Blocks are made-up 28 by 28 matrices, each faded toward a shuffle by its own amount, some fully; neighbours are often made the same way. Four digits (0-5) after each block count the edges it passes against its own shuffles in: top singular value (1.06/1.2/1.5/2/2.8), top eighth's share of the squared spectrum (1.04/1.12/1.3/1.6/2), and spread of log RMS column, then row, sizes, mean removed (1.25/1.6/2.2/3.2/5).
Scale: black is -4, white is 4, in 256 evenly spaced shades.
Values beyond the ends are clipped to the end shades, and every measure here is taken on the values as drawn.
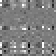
4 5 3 3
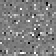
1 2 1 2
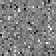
0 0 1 0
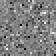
0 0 0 0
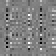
4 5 2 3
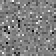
1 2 1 0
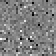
1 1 1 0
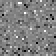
0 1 0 0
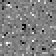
1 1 0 0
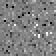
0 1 0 0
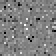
1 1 0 0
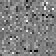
2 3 1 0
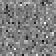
2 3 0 0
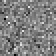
0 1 0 0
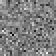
1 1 0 0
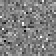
0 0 0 0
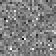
0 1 0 0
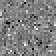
0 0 0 0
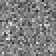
0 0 0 0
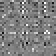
3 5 1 2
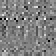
3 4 1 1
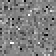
2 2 0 1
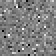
0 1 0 0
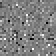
2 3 0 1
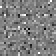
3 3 0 1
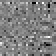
3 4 0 2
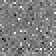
2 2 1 0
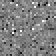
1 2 0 0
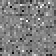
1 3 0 1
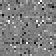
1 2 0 1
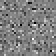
3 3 0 1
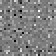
3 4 1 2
